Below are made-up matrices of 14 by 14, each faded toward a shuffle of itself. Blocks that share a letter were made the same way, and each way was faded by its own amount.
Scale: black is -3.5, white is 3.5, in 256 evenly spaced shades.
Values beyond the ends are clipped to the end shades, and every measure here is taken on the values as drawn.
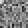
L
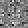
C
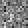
L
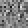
L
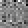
C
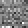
C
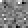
C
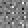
C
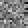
L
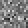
L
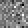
L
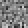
L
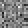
L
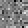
C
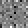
C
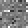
C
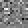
C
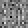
L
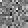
L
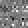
C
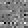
C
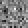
L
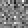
L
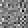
L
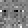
C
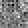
C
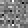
C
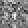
L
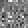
C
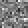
L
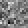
L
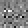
C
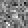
L
